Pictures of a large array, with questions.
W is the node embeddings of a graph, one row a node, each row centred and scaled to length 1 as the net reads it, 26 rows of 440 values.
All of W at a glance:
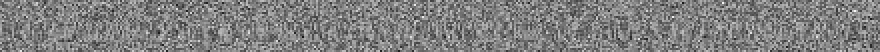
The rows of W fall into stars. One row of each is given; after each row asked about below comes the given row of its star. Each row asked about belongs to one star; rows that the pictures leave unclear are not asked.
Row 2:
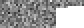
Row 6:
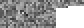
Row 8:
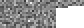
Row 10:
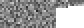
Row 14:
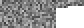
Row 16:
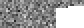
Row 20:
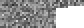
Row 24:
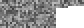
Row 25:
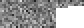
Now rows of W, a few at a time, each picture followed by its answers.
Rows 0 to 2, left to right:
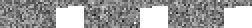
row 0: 25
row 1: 6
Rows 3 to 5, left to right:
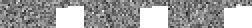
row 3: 24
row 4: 10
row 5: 25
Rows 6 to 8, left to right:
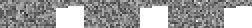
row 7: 10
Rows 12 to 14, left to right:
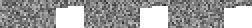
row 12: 20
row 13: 14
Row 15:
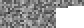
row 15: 16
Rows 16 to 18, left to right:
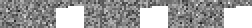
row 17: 2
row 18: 2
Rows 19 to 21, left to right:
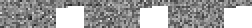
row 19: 2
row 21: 8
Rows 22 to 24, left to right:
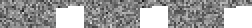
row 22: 6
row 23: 14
